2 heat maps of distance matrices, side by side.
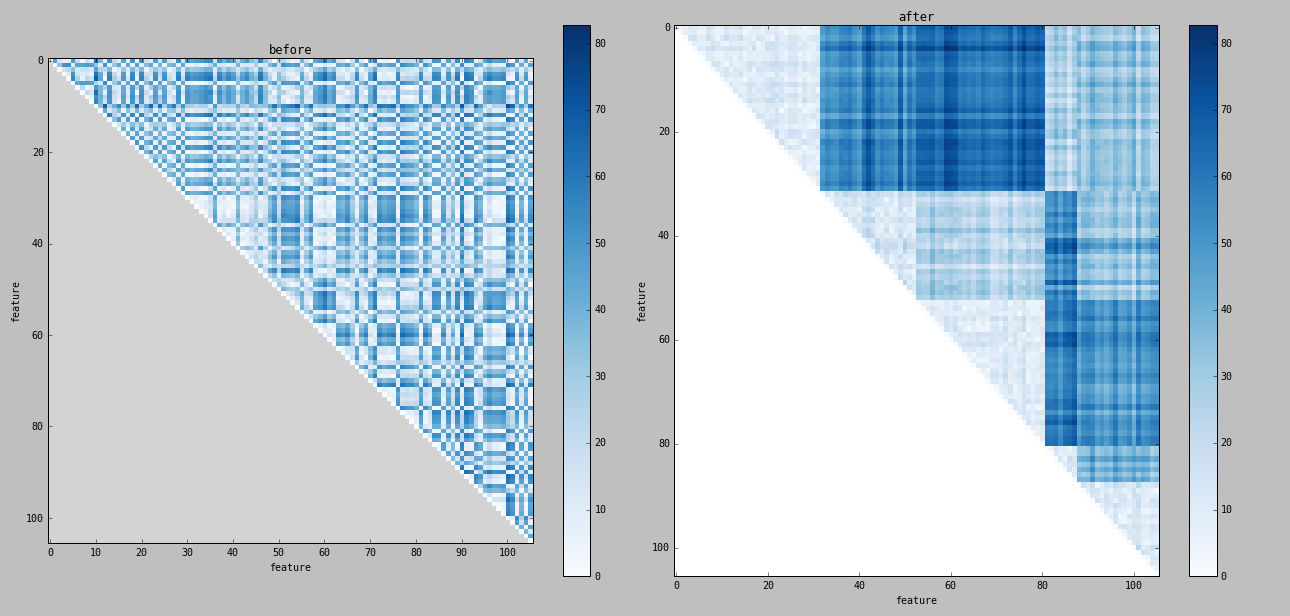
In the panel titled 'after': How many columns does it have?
106
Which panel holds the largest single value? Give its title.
after
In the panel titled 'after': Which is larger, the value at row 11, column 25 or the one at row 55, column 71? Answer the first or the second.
the first
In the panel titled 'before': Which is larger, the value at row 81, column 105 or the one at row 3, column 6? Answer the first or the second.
the first
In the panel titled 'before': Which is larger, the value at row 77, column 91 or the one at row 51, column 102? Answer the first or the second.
the first
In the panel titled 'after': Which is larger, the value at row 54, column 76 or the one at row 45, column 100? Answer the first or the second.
the second
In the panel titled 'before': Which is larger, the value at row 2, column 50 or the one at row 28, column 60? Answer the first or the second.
the first
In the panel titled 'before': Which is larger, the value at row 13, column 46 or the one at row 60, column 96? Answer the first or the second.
the second
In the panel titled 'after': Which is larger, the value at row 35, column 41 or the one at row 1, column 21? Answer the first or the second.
the first
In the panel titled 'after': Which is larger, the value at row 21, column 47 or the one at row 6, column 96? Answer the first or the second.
the first
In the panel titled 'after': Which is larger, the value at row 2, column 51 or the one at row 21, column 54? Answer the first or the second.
the second
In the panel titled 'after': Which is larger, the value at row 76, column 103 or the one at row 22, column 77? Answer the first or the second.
the second
